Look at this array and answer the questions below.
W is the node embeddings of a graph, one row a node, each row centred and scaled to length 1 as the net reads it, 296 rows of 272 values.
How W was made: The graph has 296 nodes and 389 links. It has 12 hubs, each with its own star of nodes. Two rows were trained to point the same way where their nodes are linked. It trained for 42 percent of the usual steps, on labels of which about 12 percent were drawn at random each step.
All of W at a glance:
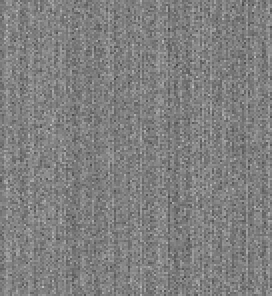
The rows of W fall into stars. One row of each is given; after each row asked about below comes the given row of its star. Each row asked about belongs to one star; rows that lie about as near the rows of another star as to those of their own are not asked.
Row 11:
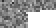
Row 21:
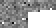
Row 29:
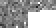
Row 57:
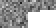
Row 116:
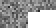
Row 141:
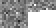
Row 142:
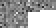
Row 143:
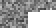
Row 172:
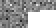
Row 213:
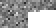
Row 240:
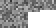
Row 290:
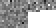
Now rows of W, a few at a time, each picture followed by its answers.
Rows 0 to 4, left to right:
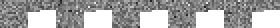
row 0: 142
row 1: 29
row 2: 213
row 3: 29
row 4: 141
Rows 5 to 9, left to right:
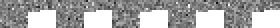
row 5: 11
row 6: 143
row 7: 11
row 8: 29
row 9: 116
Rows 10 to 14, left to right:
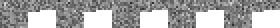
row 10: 116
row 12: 21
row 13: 141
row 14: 290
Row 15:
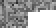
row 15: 142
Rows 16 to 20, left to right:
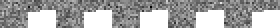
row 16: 142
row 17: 240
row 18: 240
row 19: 142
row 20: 172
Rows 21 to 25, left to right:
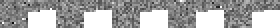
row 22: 11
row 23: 21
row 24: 290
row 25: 213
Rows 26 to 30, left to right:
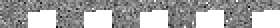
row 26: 57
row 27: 240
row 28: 29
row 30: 172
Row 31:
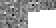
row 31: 290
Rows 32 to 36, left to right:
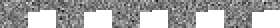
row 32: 142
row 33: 116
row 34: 11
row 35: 116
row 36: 57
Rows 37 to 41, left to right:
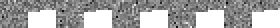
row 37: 29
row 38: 116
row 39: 21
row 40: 142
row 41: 143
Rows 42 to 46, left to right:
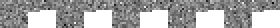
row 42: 11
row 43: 290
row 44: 29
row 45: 213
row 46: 141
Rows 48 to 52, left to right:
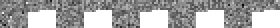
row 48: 142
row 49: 141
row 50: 213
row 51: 213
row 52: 141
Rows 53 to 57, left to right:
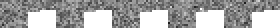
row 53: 240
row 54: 213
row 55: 11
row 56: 213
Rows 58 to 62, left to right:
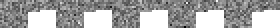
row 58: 21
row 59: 29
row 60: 141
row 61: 143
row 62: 29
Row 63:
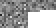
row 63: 142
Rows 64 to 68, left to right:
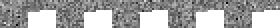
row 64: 213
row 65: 57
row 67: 213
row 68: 143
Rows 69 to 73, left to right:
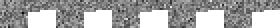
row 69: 240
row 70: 29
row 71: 11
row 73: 290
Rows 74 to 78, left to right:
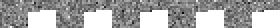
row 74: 116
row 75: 21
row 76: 57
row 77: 142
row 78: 57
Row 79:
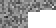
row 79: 21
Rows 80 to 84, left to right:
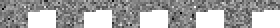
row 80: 213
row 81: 290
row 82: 213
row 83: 240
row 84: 172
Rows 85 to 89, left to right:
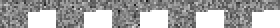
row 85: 116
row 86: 142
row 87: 172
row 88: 141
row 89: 172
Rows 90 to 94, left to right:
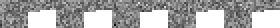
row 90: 290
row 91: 213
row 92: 142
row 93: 290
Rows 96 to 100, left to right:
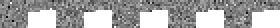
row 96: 21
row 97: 142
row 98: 172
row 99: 57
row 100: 172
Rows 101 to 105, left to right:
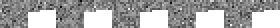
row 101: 57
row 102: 240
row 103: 142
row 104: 11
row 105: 116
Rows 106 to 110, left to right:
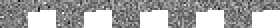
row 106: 57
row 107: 21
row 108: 143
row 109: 141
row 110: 143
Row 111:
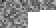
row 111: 142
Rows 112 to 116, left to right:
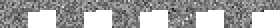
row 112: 142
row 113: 143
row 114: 240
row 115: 172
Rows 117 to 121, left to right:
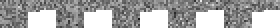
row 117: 11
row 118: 240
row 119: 172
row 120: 141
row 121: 213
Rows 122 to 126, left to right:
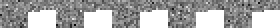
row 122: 57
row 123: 172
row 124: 11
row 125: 29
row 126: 116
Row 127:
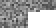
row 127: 11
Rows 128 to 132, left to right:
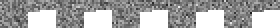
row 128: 21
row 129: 172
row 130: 11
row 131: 116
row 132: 57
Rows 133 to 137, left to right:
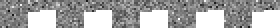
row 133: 290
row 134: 143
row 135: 240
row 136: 290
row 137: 143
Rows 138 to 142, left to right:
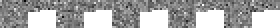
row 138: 240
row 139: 29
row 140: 172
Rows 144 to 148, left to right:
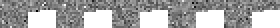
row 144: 143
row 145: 116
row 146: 11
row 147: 213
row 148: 11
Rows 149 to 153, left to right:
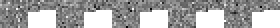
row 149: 141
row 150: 142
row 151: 21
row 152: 29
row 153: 141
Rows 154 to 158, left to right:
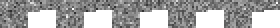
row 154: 57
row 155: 142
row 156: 142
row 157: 143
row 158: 142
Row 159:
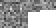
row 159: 21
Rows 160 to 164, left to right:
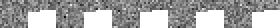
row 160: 29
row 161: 142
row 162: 11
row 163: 11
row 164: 57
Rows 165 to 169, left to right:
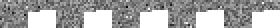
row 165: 240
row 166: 11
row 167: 290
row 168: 142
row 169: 141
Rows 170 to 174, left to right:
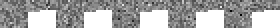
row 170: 141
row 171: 290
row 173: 29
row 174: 116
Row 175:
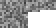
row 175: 21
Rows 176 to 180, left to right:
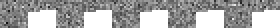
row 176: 290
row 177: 142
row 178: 213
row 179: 213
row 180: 116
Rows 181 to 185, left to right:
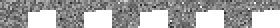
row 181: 21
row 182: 143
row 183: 290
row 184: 29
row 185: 172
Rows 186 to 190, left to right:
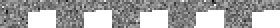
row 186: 11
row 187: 143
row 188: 290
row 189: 290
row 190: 57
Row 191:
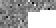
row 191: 141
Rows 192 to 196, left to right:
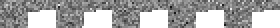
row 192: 142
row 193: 21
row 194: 57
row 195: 11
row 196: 141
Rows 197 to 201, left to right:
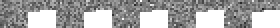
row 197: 213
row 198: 57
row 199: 29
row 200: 290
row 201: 57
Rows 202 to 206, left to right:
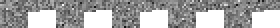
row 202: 141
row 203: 57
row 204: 57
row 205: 11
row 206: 213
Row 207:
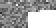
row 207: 141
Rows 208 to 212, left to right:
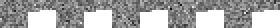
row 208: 29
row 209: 240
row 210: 142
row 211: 213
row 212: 142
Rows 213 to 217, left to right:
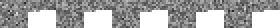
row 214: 141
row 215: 213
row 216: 57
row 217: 21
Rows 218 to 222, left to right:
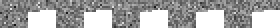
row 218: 172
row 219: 116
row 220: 213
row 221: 141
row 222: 143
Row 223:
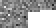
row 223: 240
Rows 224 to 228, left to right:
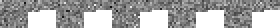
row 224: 57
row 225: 29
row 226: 172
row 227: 142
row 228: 57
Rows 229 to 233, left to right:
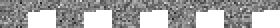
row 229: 57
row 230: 11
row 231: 172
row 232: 240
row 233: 29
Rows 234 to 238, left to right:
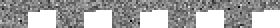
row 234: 11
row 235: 57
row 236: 116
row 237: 290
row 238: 172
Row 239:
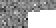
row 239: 57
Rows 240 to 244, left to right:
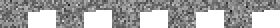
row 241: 213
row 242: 213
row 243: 11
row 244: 11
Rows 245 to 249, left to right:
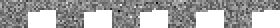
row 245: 143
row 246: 143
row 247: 116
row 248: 11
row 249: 29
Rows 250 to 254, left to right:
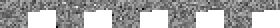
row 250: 213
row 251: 29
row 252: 21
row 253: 11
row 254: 142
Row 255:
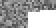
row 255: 11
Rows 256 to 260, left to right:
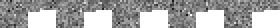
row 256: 290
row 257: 142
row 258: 240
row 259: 29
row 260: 213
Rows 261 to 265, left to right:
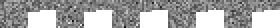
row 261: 142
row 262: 172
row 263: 57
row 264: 116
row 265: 57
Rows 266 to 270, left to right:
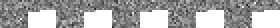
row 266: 172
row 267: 11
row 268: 29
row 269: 240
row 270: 172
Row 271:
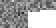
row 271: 143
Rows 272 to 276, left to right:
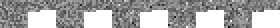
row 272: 29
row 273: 213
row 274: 57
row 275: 141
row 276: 240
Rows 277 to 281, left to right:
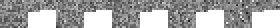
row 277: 21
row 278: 29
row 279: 116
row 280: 116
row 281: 141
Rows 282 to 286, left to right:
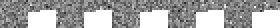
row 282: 57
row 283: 213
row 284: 116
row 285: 57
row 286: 143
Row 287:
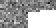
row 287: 21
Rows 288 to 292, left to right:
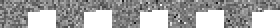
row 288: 142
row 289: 11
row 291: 21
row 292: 11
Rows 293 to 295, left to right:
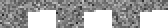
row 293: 172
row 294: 172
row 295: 143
